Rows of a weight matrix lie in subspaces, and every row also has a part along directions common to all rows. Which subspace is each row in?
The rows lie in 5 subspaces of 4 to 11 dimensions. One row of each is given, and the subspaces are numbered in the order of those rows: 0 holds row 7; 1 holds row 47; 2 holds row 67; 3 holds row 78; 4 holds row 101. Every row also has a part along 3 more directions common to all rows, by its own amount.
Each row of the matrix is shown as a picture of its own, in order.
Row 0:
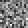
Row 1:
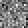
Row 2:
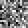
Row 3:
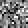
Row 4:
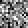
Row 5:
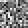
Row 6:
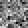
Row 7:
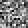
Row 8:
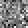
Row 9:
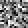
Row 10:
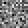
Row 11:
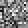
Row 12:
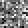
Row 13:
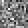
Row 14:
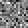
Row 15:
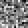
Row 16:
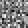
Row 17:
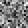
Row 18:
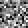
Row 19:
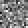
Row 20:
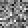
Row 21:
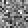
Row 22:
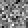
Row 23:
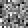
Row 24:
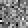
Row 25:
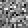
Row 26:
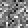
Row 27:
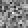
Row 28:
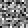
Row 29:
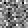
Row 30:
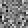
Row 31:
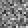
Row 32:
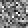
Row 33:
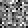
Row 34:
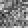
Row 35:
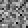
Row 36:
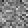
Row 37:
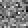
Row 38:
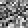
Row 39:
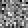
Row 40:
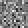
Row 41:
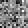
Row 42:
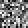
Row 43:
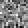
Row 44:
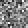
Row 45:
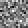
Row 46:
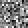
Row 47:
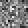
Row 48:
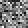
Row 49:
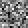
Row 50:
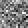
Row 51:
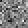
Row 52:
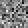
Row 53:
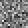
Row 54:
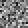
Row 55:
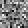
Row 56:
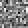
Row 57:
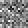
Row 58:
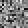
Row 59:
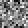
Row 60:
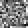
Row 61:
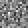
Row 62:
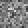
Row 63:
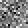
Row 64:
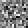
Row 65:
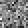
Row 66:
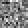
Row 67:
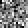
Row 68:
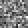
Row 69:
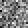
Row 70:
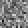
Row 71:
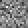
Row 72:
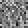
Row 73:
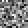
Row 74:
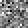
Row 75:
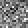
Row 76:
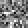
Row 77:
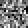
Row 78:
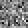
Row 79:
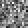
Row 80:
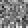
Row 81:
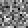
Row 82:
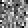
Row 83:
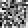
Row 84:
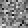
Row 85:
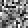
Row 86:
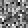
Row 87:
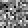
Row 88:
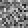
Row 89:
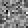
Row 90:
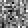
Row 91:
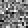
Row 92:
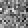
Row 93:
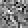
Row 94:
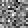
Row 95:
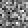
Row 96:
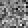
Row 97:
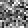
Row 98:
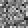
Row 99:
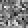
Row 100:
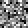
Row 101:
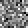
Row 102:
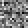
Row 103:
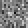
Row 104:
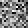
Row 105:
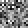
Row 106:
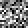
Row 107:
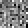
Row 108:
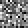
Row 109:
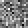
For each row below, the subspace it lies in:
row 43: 3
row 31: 0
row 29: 0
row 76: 0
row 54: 1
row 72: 0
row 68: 2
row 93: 1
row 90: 1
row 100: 4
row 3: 1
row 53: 4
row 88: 4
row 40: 0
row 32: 4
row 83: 2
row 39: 2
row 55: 0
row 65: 3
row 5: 2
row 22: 2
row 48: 4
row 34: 2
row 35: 3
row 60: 4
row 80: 3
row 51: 0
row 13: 0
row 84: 0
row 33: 0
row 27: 2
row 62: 1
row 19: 2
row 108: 3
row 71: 1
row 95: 0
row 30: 4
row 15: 1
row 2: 3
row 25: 2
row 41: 0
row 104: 0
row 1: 2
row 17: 0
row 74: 1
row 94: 1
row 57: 1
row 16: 0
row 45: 0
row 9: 3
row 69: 1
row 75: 1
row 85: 1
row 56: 4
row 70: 0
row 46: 1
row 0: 2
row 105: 1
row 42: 3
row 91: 2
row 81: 4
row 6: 3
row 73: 0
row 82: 2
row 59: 3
